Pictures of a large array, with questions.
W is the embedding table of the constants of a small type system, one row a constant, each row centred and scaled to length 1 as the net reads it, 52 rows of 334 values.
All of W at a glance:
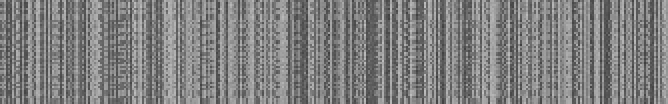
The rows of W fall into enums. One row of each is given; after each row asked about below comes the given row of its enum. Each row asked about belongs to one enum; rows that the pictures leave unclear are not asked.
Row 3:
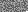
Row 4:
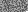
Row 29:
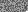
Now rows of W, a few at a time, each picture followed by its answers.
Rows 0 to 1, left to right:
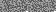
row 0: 4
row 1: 3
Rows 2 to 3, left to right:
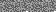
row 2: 3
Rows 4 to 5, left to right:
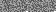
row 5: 3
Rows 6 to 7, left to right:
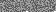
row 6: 3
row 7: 4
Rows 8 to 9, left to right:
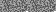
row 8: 4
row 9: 4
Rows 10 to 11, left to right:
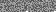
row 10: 29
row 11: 3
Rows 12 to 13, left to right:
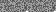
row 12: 29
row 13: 29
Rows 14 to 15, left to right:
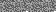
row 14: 3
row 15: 3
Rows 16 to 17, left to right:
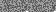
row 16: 4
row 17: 29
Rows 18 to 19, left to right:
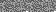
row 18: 3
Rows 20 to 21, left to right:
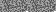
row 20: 4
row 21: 4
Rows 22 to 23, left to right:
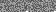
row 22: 29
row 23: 3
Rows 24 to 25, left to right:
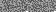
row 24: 4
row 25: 3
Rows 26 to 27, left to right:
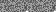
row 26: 29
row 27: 29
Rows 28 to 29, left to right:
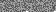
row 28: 3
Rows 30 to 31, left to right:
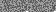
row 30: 4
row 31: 29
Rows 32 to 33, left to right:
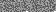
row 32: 3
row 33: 4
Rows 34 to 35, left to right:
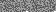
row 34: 3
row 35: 4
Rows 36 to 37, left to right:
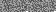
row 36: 4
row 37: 3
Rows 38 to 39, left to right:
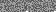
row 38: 29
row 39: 3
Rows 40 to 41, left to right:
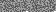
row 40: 3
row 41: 4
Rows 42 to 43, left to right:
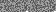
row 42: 29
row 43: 4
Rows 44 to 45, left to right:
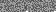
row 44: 29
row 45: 3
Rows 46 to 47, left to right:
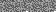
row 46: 3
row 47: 3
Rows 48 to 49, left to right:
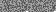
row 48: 4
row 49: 29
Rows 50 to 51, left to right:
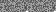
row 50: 29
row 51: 29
